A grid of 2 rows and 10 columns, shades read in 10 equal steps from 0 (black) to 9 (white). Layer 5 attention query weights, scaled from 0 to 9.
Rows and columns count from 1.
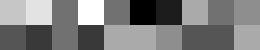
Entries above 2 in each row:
8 8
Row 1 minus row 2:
4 6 0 7 -2 -6 -4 3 1 -1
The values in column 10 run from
5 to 6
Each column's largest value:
7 8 4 9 6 6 5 6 4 6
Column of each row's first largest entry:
4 5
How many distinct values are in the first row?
8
